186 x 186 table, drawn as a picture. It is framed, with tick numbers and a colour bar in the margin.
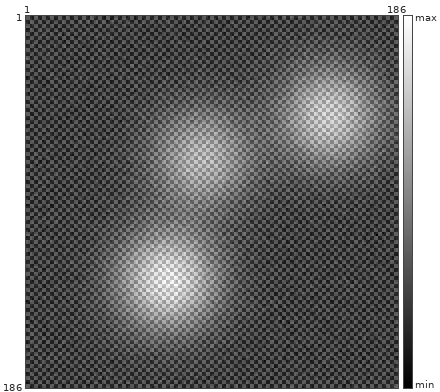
Bumps: three. Lone odd cells: none. Odd rows or columns: none.
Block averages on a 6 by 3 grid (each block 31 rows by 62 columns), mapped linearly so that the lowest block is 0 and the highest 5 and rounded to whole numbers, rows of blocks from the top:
0 0 1 | 0 2 5 | 0 4 2 | 1 3 0 | 2 4 0 | 0 1 0
